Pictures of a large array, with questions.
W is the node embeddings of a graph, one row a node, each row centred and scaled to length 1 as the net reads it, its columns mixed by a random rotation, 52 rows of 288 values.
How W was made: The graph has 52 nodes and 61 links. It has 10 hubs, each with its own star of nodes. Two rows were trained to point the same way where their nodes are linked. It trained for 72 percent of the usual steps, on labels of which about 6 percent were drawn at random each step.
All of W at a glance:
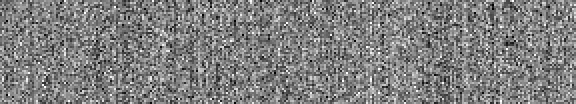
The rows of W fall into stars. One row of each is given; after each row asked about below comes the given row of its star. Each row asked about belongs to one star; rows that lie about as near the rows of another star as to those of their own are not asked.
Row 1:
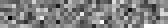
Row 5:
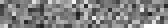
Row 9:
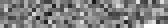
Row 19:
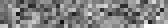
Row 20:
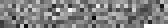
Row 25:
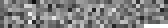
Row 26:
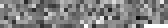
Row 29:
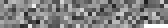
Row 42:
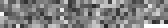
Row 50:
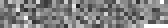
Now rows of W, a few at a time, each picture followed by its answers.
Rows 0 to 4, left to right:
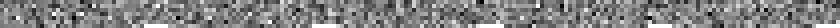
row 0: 50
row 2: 19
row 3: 29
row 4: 5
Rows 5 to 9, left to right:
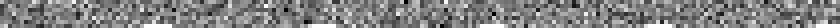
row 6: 19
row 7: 19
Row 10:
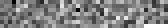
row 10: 9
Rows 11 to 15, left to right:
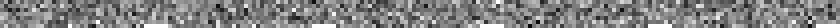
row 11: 42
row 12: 19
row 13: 50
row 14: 9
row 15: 25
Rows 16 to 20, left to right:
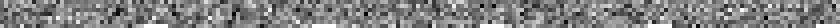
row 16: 9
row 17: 42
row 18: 1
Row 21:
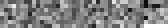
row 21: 1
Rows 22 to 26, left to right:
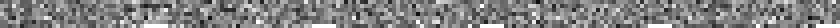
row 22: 1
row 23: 9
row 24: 26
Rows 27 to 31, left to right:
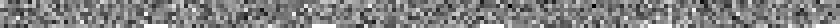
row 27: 29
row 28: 5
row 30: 50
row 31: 19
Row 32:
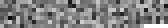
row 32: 9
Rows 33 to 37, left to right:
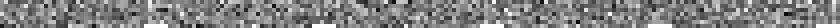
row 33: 42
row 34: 26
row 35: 42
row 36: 1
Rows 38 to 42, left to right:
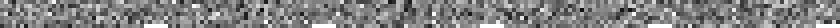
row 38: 20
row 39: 25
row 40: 42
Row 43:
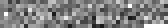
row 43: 20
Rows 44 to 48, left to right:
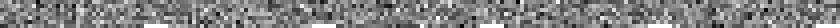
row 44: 29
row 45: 9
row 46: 26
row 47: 20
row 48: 5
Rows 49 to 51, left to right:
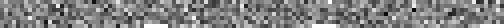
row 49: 20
